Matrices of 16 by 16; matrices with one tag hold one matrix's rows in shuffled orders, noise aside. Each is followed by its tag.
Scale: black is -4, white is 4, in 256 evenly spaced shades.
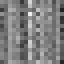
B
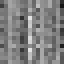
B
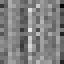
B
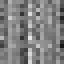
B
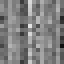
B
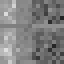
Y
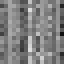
B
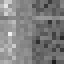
Y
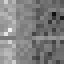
Y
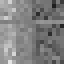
Y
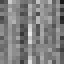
B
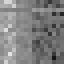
Y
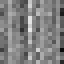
B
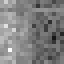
Y
